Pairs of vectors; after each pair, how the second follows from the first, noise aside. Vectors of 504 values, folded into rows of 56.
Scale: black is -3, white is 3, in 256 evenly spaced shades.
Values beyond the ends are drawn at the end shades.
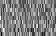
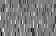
partly zeroed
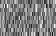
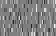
partly zeroed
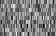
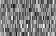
negated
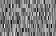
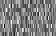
negated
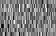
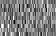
negated
